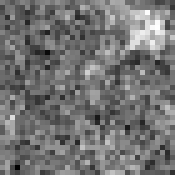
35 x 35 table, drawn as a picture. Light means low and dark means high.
Odd patch: lower, in the top right. Ninth with the lowest average: top right. Odd rows or columns: none.
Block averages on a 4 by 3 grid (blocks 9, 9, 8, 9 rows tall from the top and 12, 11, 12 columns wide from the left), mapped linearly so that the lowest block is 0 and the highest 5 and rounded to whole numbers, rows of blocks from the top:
5 4 0 | 5 3 4 | 4 4 4 | 4 3 4
